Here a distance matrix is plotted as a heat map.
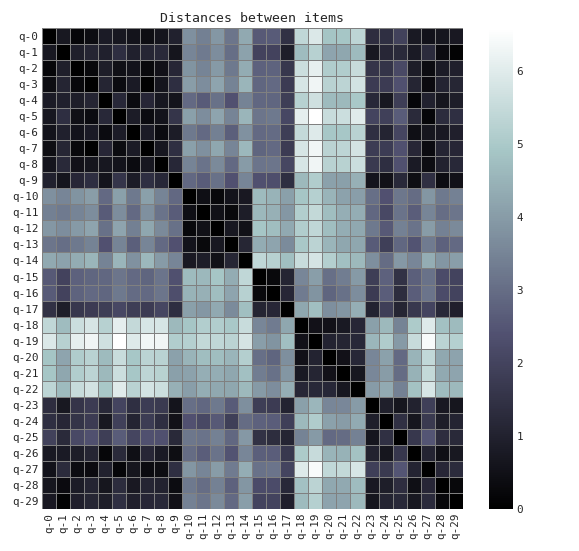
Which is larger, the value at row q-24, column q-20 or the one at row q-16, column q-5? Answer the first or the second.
the first
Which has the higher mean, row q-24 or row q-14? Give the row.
q-14
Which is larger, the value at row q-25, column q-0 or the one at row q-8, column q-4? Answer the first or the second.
the first
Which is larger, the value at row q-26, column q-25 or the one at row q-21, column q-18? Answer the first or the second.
the first
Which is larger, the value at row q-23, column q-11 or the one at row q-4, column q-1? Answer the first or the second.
the first
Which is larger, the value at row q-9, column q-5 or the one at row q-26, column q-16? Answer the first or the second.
the second
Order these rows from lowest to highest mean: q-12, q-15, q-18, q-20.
q-15, q-12, q-20, q-18
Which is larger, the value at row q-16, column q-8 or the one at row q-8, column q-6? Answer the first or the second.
the first
